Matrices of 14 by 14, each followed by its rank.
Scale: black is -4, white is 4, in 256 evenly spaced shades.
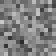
full rank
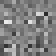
three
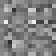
three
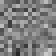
three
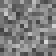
full rank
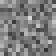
full rank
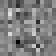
three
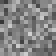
full rank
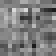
three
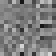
three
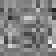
three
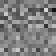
three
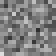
full rank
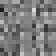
three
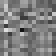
three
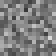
full rank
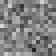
full rank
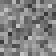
full rank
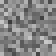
full rank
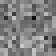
three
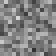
full rank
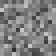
full rank
